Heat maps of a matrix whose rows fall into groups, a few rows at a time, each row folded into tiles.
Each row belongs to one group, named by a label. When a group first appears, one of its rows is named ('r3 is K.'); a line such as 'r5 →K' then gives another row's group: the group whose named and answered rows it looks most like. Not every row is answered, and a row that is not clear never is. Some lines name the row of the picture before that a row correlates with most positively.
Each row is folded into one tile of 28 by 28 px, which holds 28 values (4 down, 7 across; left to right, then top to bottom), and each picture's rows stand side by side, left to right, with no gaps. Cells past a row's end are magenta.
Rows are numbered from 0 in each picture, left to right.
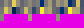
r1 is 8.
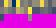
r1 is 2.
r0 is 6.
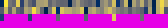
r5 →6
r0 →6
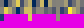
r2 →8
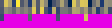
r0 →6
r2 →6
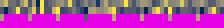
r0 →8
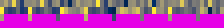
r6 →2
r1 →2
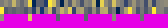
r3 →6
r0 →2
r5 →8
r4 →8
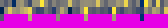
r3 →2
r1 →2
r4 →2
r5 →6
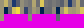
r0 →8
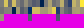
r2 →6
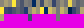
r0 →2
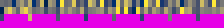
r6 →8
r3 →6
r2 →6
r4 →6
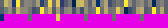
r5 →8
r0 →6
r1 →8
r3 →8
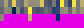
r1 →2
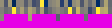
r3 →8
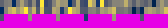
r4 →2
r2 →8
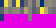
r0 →6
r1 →8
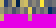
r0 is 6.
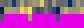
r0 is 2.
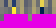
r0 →8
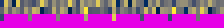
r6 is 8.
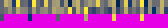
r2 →8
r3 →2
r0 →6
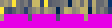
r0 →2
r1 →6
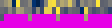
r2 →2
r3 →2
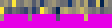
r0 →2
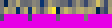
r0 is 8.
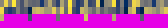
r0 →2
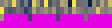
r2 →6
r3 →8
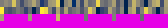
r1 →8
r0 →2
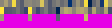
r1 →2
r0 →2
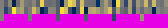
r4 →6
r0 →8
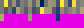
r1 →8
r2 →6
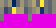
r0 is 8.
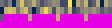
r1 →8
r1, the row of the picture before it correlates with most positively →0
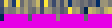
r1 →6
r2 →8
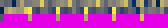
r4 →2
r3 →2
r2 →2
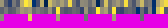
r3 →8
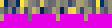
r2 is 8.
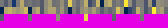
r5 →8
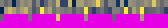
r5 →2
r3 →2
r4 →8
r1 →8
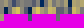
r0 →8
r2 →6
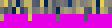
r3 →6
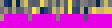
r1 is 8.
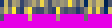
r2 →2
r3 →6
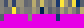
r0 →8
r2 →6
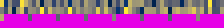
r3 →8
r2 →8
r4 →8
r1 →8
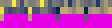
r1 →2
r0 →2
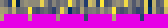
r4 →2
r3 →6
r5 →6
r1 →2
